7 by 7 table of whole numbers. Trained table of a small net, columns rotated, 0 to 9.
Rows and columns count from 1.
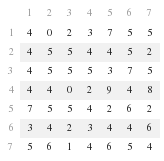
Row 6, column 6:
4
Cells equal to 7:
3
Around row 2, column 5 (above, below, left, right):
7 3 4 5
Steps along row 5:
down same down down up down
